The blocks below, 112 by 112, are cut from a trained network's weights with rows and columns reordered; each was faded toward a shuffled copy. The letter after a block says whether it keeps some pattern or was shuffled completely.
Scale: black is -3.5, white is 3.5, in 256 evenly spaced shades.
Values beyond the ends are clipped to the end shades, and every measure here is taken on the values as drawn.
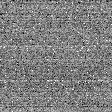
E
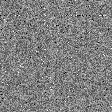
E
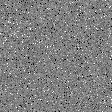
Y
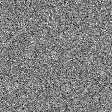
Y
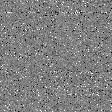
E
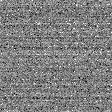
E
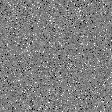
E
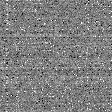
E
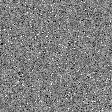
Y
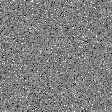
Y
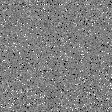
E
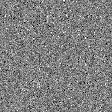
E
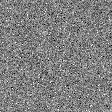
Y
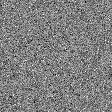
Y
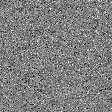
Y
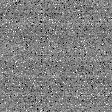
E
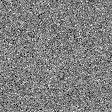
Y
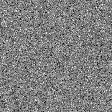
E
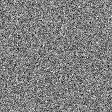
Y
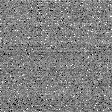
E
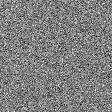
Y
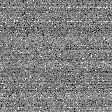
E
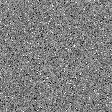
Y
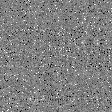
E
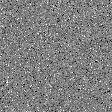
Y
